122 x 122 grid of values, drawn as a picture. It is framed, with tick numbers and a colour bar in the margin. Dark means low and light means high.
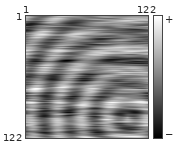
Slope: none. Rings: centred on the bottom right. Stripes: horizontal, repeating 7 times. Histogram: bell-shaped. Average level on the scale: 50%.
